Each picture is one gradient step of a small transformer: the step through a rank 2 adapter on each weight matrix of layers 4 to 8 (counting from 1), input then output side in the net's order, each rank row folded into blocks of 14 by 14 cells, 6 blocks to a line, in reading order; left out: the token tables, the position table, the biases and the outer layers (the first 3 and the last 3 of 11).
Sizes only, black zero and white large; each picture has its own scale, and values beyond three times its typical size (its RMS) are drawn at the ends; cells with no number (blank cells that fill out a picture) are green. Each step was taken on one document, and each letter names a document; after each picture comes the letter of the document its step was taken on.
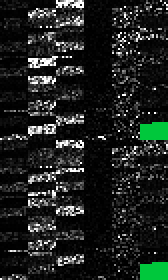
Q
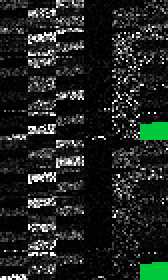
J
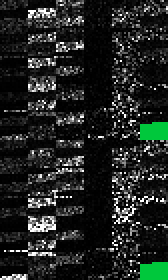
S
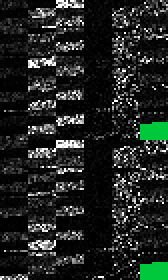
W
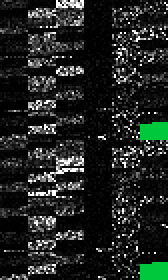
Q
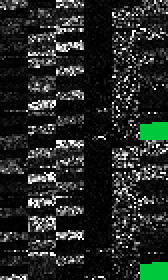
J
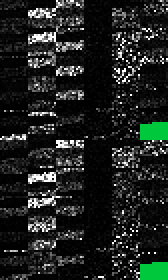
J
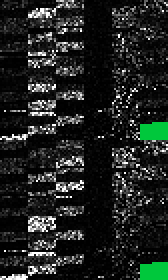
J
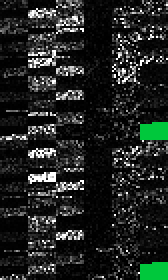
Q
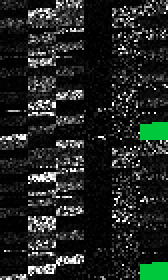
Q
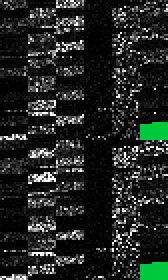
W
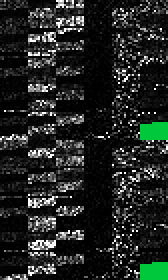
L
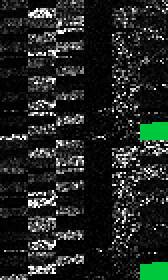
L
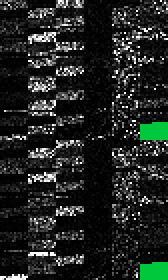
W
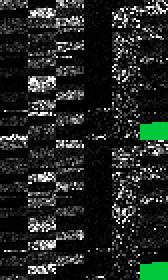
L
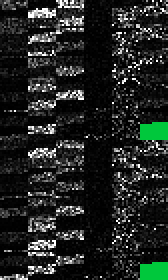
L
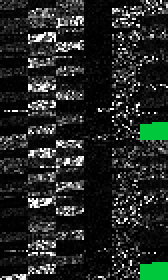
Q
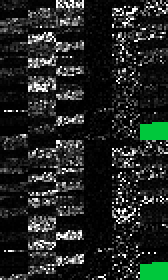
Q
